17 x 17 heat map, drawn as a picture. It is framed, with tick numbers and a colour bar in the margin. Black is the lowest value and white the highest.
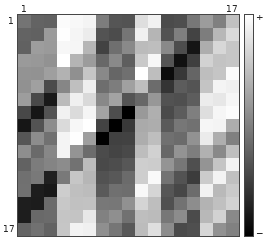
Ninth with the highest average: top left. Stripes: upright, repeating 3 times. Ninth with the lowest average: centre.
